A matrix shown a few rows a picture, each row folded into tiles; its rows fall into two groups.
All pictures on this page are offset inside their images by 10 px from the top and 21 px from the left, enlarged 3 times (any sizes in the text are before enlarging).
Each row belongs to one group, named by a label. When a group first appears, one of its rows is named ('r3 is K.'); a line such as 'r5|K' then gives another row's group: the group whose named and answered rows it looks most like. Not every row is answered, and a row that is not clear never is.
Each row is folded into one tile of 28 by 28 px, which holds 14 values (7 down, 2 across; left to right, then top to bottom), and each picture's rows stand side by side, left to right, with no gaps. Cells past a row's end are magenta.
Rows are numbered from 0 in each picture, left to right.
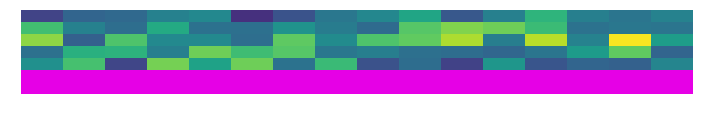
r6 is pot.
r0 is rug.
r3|rug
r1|rug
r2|rug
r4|pot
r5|pot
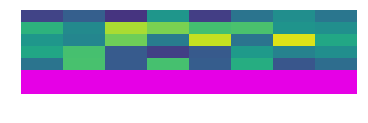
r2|pot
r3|pot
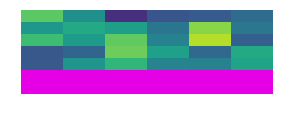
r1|rug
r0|pot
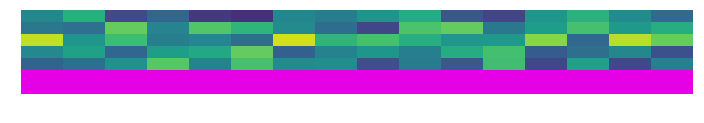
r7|pot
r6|pot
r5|rug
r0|pot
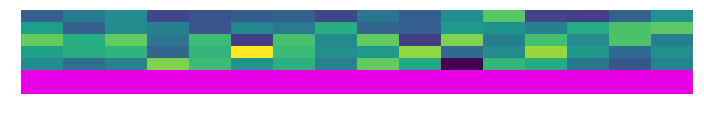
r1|rug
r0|rug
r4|rug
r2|rug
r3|rug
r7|pot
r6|rug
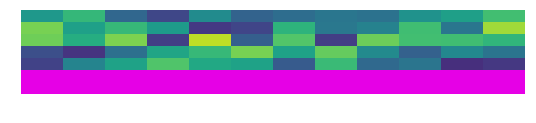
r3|rug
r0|pot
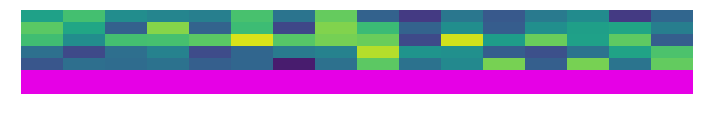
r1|pot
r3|pot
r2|pot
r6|pot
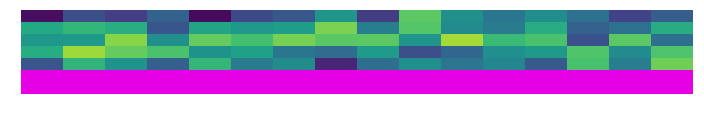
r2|rug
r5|pot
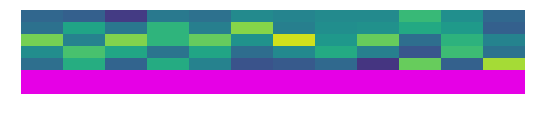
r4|pot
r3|pot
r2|pot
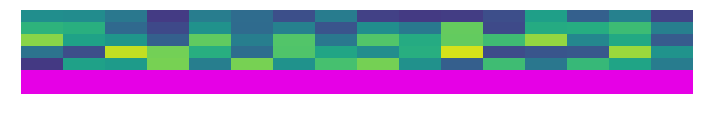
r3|rug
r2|rug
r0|pot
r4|rug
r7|rug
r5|rug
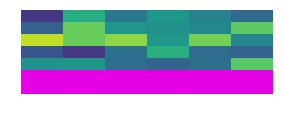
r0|pot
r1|pot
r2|pot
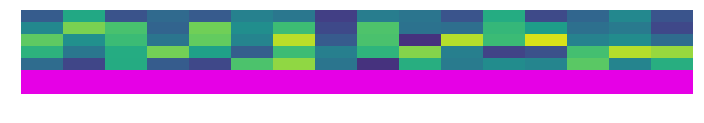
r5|pot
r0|pot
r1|rug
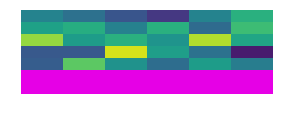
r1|rug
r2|pot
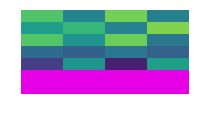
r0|pot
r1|pot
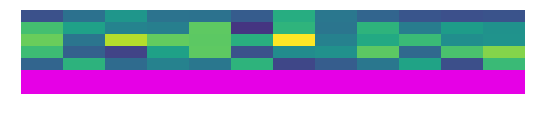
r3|pot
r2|rug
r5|rug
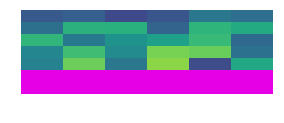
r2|rug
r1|rug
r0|rug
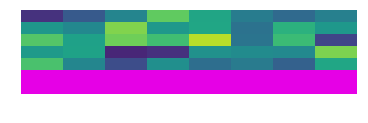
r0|rug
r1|pot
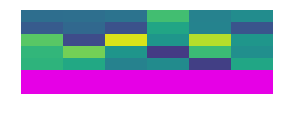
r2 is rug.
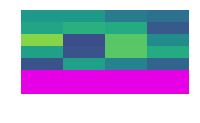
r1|rug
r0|pot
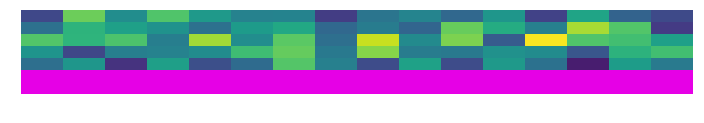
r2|pot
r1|pot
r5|pot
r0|pot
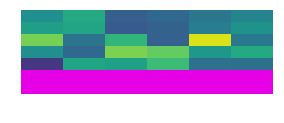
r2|pot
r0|pot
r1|rug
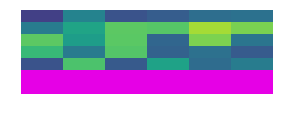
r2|pot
